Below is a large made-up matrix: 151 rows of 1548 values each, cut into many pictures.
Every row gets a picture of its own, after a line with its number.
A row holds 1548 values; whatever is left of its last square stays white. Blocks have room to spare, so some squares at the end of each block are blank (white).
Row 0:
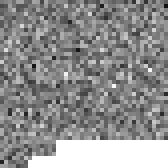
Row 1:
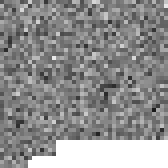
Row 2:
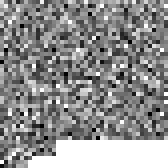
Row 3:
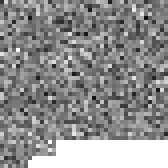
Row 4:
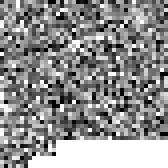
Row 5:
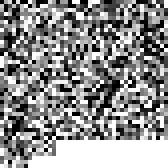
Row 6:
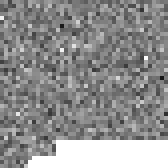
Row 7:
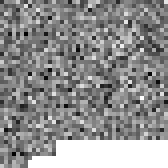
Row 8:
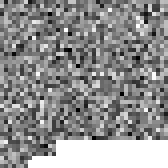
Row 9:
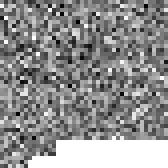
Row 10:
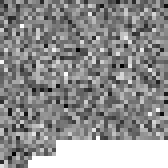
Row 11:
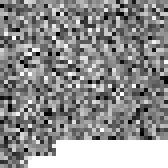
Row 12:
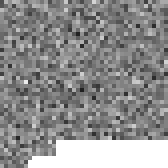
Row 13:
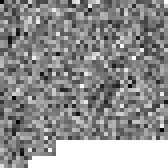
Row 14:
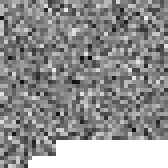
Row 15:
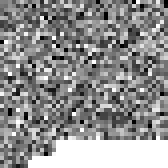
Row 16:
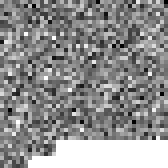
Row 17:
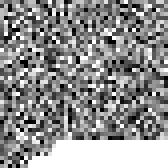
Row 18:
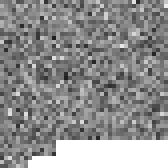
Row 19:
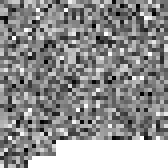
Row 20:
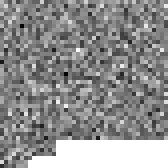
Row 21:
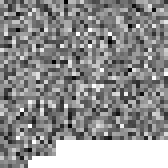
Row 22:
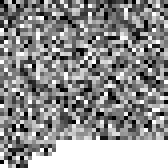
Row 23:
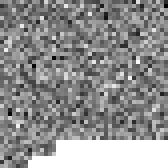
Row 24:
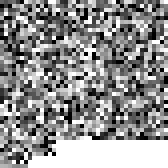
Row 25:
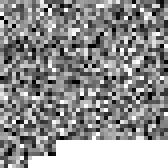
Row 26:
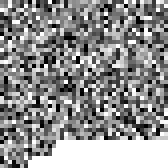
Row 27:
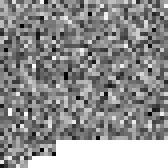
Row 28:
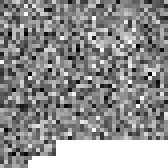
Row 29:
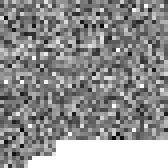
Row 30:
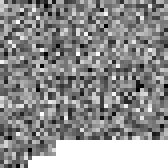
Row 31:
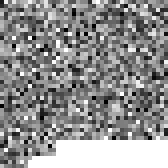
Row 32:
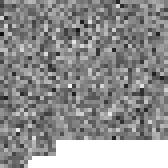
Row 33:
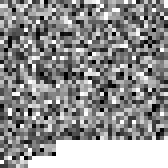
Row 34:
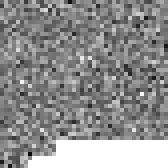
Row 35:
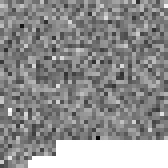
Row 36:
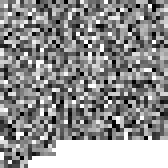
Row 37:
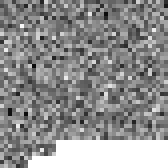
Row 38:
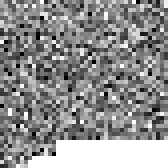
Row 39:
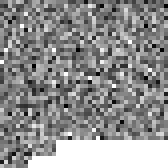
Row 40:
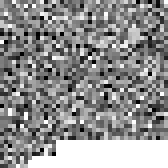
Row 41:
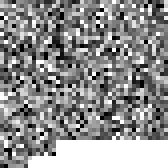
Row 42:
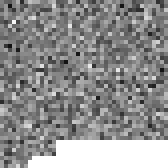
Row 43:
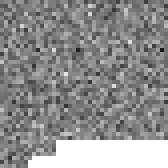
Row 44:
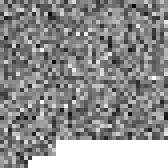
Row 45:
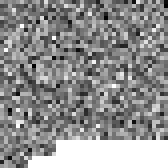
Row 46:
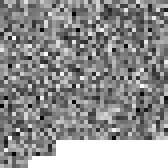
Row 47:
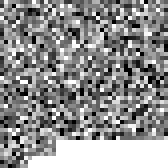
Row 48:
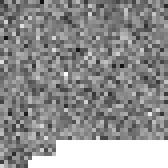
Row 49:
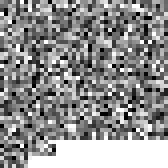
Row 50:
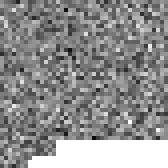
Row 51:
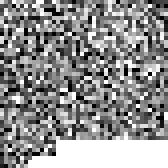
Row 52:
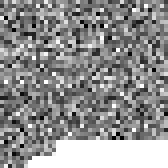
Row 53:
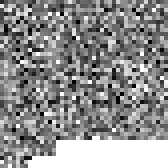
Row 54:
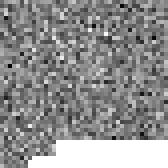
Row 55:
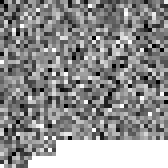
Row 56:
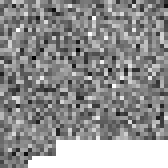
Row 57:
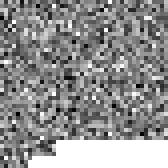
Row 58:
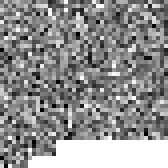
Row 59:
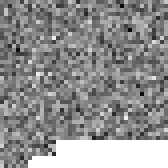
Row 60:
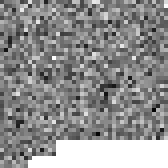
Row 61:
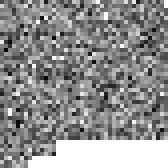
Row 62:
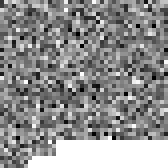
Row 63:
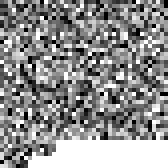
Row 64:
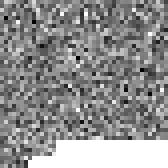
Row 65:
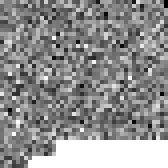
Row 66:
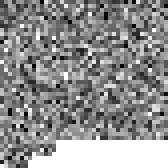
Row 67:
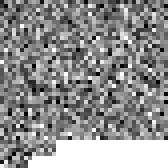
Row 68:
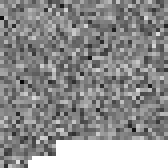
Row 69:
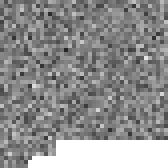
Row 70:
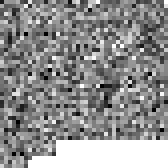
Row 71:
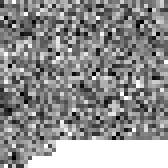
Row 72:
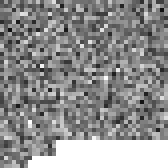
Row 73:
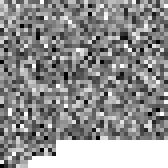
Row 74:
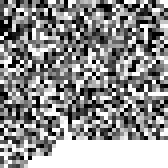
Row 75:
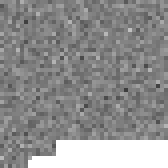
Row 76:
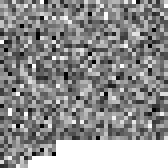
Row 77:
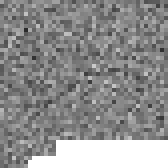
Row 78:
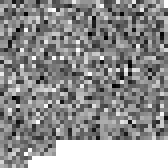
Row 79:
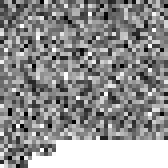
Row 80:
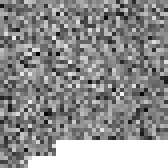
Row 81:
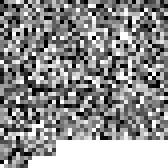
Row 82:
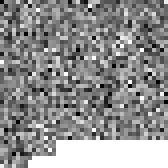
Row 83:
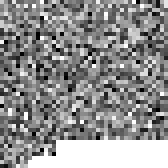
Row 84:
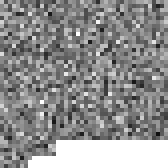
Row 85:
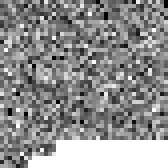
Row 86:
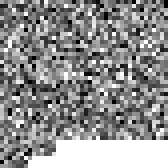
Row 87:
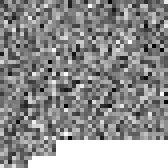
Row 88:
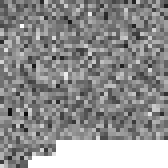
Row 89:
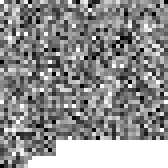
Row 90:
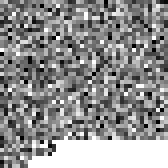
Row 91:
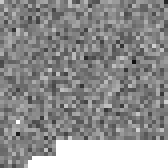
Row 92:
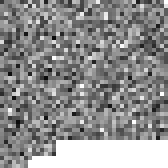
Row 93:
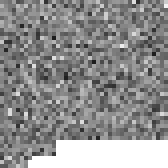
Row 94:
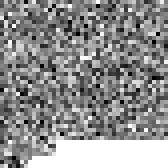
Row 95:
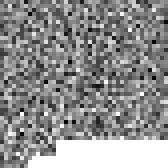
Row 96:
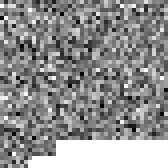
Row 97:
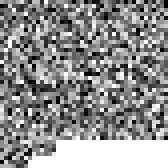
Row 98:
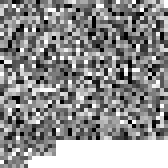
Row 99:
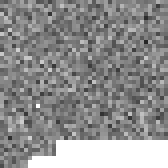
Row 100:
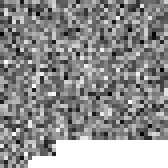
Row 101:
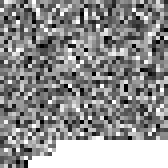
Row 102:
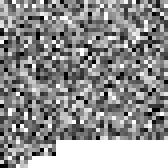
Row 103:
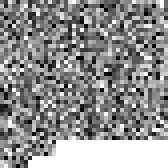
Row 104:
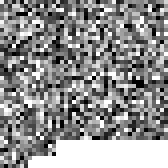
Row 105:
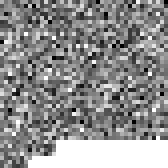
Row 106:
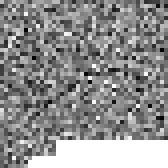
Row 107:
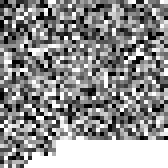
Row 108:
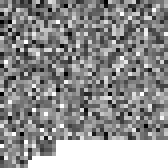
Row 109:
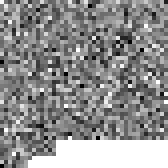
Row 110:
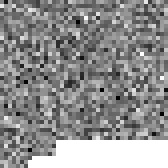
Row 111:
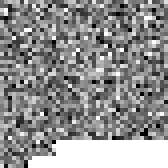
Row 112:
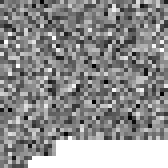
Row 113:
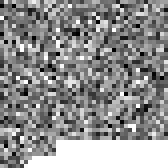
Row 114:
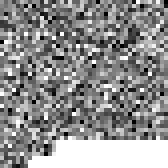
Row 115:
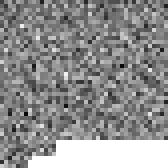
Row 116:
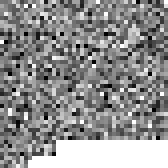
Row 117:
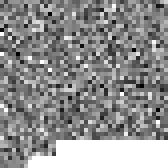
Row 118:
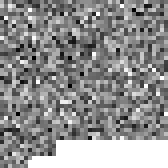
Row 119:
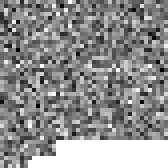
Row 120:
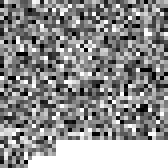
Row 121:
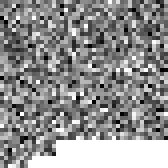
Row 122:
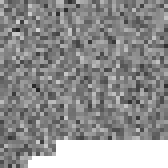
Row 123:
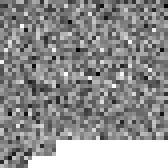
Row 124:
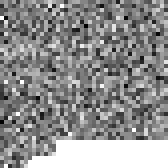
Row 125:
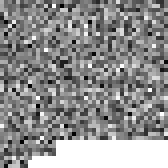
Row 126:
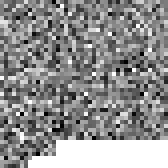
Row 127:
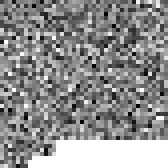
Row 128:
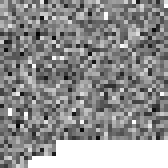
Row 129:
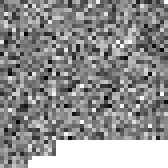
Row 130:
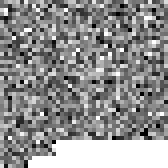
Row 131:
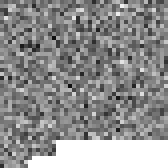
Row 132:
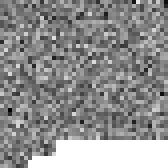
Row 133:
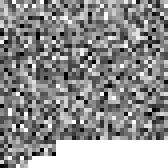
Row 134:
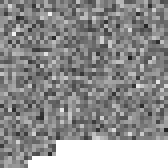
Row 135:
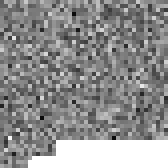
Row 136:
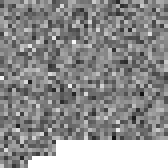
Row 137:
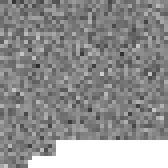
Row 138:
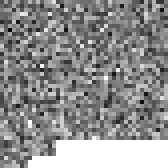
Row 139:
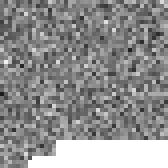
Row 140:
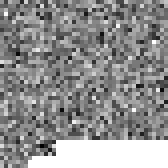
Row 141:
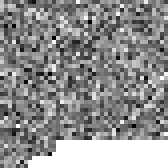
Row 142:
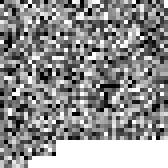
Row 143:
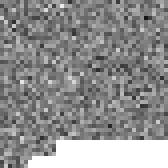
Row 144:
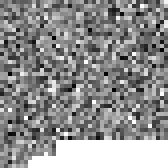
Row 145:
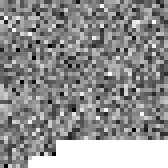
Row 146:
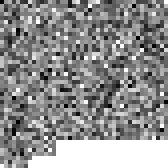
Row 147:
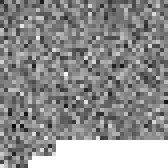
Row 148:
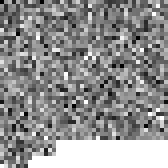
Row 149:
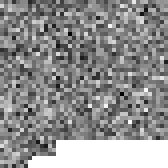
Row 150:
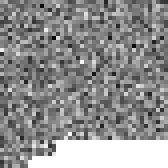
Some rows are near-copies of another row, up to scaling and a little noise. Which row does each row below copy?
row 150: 90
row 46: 135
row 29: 52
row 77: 106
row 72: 138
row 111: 130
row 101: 64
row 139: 74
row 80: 11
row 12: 62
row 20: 2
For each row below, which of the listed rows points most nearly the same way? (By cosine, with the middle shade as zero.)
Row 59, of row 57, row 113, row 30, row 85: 57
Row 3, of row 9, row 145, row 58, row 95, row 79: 95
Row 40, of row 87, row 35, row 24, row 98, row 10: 35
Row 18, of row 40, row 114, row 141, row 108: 40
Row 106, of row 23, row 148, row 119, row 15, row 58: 23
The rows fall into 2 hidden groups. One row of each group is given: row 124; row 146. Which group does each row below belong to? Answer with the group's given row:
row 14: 124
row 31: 124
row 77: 146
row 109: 146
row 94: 124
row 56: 146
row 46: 124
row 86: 146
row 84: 124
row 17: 124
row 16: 146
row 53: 124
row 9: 124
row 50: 124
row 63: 146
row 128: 146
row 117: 124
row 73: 146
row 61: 146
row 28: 146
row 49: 124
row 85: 146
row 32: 124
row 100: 124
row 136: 124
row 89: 146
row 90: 124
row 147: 146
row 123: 146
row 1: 146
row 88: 146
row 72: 124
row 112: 146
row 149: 124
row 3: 124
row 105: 146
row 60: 146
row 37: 146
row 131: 124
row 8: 124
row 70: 146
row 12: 124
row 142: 146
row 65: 146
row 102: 146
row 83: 146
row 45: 146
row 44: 124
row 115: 146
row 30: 124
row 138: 124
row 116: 146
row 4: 124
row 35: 146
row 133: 146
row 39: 146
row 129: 146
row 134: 124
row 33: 146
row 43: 146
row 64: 124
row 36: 124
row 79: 146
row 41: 124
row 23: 146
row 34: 124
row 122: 124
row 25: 124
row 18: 146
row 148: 146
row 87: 146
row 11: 124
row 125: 124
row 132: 146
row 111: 124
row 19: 124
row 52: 124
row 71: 124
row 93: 146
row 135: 124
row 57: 124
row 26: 124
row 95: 124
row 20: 146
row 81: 146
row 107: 124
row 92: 146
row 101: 124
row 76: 146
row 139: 124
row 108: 124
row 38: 146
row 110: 124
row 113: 124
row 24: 124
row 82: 146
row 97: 146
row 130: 124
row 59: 124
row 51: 146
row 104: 124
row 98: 146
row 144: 146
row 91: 146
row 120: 124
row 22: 146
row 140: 124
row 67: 146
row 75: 124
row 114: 146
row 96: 124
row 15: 146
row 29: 124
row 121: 124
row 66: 146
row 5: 146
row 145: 124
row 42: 124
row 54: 124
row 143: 124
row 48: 146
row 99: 124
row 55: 146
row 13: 146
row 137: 146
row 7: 146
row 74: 124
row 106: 146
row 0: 146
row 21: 124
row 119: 124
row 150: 124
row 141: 124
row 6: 124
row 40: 146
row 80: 124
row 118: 124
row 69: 124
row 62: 124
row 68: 124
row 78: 146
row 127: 146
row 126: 124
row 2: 146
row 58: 124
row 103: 124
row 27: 146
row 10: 146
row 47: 124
